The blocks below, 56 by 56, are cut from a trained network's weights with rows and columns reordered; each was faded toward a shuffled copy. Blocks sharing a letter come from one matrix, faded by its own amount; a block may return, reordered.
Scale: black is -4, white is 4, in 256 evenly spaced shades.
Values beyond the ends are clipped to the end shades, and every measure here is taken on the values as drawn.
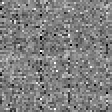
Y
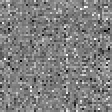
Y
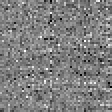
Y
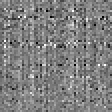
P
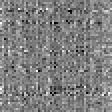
P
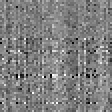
P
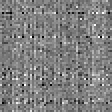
P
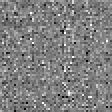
Y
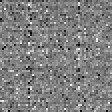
Y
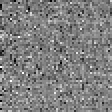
Y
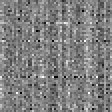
P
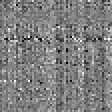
P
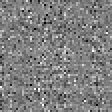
Y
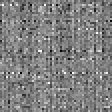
P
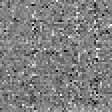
Y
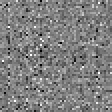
Y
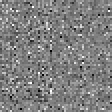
Y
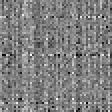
P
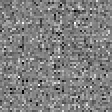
Y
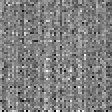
P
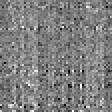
P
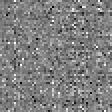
Y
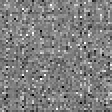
Y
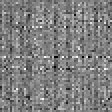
P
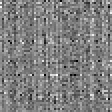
P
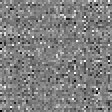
Y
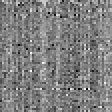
P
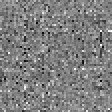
Y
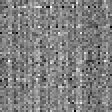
P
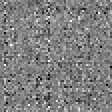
Y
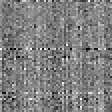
P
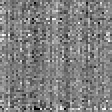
P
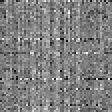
P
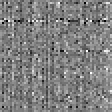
P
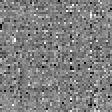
Y
